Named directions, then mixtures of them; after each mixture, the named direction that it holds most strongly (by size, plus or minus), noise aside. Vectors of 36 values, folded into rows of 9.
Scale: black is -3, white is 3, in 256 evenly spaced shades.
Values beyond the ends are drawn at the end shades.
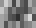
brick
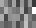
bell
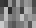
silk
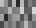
bell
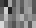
silk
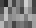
silk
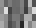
bell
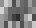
brick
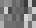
bell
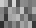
silk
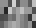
silk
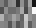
bell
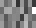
bell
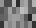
brick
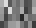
silk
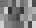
silk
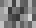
brick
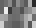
silk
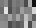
bell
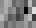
brick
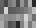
bell
